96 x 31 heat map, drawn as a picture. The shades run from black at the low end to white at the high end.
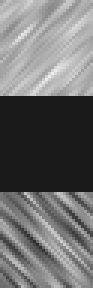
It is made of 3 by 1 panels. Panel 1,1: high, slanting up to the right. Panel 2,1: very low, flat. Panel 3,1: middling, slanting down to the right, strong in contrast.
